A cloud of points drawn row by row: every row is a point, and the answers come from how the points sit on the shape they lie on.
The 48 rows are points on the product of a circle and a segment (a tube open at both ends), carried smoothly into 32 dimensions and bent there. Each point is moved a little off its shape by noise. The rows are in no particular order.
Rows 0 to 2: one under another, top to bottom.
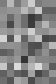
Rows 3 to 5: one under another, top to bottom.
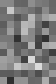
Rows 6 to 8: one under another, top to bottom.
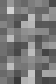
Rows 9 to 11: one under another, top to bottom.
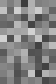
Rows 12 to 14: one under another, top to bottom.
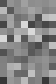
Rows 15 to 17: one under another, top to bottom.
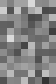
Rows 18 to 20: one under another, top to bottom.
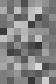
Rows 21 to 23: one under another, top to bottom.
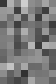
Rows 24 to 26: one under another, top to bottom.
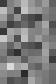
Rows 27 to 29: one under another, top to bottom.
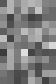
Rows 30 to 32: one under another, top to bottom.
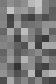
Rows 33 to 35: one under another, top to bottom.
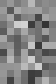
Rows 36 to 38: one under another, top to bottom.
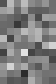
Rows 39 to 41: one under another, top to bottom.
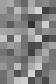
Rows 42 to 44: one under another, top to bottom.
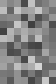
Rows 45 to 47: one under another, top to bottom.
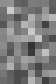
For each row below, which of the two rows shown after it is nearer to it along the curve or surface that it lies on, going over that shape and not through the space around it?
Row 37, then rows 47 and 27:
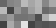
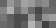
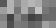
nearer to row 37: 47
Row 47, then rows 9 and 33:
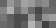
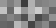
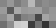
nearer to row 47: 33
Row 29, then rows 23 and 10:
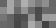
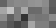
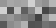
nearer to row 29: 23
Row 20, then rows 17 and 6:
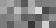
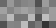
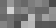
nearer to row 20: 17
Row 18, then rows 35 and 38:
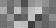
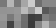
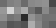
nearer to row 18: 35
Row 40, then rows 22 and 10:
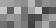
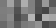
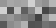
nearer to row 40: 10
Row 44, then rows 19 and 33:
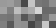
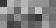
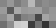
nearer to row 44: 33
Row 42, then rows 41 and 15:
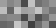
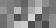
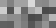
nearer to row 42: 41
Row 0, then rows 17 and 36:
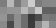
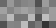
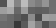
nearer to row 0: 36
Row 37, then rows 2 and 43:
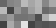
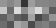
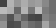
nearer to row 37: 2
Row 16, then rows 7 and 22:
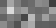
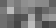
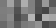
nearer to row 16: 7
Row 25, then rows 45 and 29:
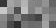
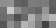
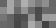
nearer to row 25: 29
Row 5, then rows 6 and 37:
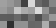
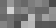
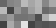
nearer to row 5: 37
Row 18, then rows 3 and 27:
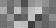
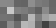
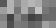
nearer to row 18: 3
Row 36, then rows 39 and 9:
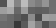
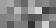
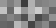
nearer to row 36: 39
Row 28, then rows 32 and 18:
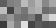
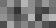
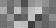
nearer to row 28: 32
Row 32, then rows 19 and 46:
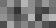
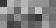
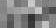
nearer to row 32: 19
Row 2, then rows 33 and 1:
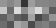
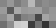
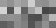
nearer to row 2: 33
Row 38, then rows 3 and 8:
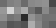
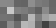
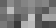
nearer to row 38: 8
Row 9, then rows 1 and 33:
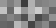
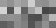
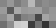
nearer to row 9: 33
